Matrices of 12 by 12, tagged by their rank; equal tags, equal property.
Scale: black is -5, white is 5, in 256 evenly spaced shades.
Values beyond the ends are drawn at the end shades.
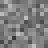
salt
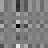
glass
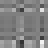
glass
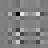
glass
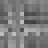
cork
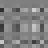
glass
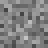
salt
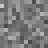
salt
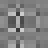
glass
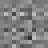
cork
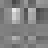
glass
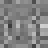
cork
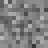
salt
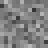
salt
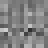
cork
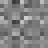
cork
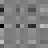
glass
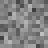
salt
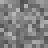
salt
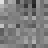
cork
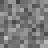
salt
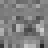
cork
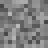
salt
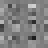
cork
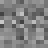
cork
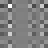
glass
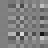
glass
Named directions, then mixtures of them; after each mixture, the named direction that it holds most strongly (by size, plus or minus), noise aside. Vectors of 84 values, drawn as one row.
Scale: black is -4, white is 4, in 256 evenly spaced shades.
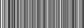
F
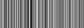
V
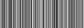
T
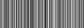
V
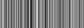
V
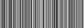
T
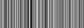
V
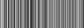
V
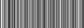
F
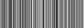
T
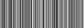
T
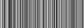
T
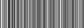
F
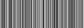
T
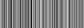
T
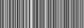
V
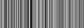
V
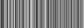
V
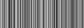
T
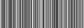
T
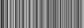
F
